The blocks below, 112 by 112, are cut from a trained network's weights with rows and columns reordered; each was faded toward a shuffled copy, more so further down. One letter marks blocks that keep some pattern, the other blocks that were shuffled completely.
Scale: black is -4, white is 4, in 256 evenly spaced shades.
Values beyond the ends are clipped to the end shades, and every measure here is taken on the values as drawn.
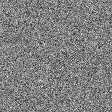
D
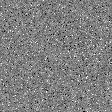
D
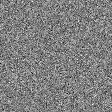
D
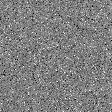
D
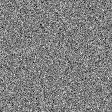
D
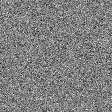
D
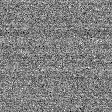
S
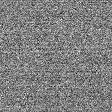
S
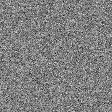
D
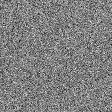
D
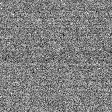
S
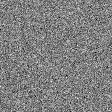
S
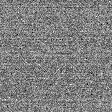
S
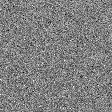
D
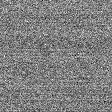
S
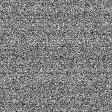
S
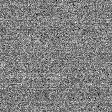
S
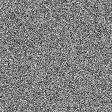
D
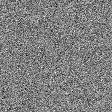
D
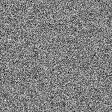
D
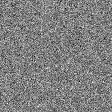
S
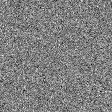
D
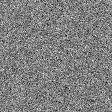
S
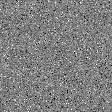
D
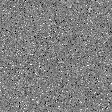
D
